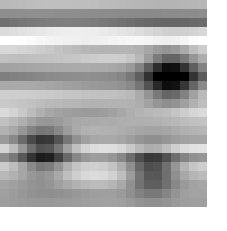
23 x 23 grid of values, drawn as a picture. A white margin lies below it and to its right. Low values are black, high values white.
Values change most from cell to cell in the top right. Streaks run across, left to right. Three dips sink into the field. The centre is the calmest part.
